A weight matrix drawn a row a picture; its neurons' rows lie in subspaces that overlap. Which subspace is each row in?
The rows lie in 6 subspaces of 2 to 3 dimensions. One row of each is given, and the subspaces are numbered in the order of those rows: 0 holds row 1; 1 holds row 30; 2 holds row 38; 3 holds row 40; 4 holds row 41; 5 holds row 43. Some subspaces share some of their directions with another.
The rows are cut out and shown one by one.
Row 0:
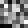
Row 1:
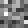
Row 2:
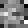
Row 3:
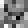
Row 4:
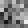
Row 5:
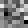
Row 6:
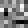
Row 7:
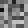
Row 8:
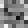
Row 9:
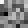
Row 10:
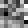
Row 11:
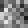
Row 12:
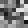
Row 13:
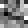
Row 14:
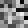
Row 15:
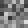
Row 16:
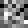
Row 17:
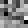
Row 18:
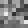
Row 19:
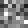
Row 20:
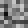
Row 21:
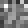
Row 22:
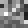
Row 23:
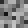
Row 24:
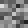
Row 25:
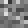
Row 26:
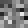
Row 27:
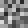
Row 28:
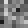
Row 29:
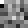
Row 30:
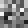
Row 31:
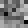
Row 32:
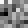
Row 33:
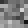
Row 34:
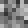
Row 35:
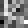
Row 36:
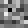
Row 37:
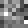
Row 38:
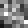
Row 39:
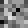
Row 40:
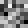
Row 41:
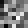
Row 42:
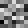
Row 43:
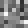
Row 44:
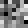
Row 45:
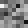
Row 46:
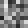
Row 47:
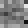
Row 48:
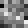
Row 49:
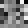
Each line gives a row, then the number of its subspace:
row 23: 4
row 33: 3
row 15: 1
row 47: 0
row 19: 1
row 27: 1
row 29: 3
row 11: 3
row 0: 2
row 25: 0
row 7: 5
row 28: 2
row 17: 0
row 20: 5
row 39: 2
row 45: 5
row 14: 1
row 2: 0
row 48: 4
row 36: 0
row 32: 3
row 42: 5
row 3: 4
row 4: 3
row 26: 1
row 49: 2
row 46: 5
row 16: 1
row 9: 3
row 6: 5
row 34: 3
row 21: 2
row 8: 4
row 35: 2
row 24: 5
